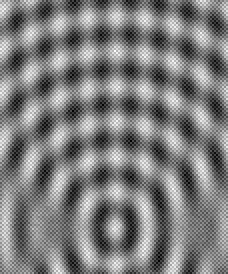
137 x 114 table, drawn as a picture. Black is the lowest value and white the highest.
Slope: none. Stripes: upright, repeating 8 times. Average level on the scale: 50%. Odd rows or columns: none. Seam: none. Rings: centred on the bottom middle.
